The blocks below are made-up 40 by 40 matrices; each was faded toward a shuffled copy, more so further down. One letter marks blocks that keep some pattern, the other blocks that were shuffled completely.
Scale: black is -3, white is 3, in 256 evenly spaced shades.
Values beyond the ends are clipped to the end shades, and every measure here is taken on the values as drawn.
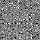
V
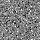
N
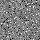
N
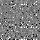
V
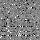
V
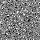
N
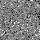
N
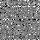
V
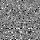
V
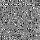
V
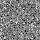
N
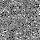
N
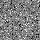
N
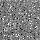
N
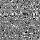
V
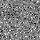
V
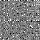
V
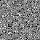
V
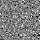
V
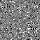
V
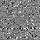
V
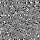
V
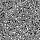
N
